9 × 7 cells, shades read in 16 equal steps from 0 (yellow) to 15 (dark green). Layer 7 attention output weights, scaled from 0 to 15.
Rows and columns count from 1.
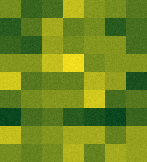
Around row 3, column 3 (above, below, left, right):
5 3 13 8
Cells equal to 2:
2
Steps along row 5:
up down same down up up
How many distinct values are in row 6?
5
